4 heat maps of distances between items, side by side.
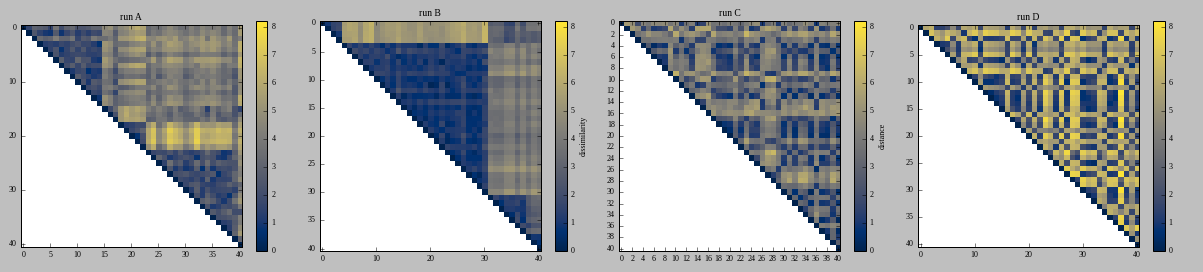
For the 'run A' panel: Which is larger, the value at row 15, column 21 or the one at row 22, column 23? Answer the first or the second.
the first
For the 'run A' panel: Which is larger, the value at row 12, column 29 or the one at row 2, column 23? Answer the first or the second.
the second
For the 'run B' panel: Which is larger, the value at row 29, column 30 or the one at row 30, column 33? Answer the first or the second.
the second
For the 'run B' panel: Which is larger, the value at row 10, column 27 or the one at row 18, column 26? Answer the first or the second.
the second
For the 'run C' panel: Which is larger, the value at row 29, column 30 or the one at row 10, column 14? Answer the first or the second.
the second
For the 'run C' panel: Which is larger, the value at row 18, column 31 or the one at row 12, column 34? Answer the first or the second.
the first
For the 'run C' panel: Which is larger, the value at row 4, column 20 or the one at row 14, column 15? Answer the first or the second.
the second
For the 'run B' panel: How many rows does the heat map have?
41
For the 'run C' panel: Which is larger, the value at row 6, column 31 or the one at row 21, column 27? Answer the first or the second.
the first
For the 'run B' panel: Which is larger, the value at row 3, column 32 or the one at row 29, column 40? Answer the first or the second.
the second
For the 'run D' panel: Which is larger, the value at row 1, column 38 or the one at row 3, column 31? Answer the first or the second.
the first
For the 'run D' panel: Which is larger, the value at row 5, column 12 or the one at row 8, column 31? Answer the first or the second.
the first
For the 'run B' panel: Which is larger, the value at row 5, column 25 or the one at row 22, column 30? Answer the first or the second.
the second
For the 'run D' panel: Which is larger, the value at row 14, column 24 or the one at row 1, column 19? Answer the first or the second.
the first
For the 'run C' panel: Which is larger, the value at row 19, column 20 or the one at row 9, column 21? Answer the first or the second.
the second
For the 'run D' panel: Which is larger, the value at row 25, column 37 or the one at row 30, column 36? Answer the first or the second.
the first
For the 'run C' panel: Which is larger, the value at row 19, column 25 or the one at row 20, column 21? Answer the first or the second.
the second
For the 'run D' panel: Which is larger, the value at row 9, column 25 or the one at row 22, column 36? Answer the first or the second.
the second
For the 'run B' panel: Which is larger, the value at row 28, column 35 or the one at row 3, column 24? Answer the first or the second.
the second
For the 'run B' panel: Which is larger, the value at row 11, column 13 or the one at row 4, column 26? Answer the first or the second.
the second
